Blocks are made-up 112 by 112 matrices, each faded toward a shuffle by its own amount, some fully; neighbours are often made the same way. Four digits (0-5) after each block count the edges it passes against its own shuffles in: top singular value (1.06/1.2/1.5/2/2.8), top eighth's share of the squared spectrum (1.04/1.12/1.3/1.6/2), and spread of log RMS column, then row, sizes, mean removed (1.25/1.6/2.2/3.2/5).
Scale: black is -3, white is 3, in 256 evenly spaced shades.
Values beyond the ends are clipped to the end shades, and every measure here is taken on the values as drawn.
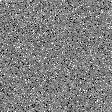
0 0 0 0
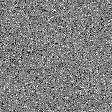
0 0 0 0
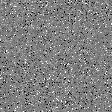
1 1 1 1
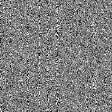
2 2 3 0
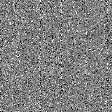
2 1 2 0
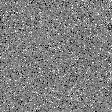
0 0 0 0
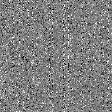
1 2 3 0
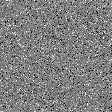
0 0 0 0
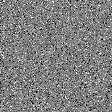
0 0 1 0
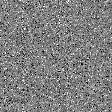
0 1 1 0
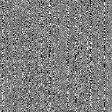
2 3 4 0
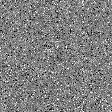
0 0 1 0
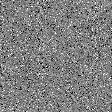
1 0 1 0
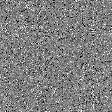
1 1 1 0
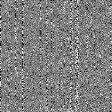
2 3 4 0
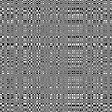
5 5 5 5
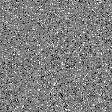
3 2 1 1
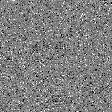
3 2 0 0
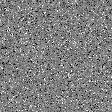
1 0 0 0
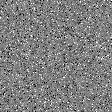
1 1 0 0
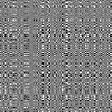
5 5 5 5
